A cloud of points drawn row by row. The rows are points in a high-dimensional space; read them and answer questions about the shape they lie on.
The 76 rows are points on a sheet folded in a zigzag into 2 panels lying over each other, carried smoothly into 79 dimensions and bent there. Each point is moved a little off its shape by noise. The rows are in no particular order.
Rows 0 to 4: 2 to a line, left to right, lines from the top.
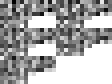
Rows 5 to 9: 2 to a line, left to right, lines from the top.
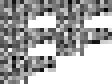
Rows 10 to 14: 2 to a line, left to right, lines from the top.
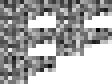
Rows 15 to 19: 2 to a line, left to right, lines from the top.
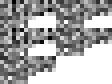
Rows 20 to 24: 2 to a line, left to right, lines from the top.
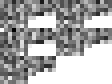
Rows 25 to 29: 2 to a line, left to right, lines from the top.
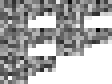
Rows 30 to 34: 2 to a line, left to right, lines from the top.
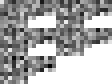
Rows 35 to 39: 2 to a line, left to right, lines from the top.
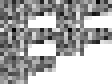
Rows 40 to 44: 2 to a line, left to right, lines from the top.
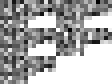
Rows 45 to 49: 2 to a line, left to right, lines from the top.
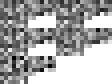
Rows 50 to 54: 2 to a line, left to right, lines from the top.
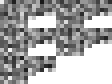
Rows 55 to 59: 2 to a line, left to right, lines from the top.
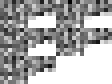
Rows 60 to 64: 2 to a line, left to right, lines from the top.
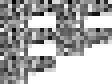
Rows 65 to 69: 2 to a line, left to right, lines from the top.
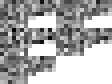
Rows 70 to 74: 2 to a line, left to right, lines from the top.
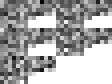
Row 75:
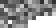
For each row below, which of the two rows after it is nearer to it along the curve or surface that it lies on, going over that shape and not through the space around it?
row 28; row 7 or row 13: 13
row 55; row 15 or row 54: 15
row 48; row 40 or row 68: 40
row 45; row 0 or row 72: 0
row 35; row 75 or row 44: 75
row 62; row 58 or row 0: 0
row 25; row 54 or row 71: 54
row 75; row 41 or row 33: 33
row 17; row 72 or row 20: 20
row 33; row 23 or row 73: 73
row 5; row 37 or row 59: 59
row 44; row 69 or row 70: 69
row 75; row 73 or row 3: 73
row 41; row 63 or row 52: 63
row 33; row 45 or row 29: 45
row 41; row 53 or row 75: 75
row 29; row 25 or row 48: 48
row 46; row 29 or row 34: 34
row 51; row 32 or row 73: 32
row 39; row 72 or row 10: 72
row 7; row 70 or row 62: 70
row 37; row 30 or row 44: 30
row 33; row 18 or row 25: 18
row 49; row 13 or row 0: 0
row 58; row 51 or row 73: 73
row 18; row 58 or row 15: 58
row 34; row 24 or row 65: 24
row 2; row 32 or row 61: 61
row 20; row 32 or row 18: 18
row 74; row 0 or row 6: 0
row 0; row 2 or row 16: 2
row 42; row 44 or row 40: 44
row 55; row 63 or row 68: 63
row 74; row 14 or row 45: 45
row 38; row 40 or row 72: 72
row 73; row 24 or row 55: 55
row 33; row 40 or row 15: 40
